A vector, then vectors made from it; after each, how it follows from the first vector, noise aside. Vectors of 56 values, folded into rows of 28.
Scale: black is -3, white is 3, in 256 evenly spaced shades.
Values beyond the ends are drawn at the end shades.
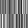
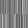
shrunk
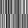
reversed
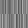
shrunk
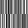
reversed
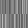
shrunk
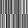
reversed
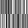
reversed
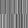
shrunk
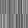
shrunk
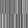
shrunk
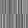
shrunk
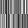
reversed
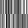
reversed
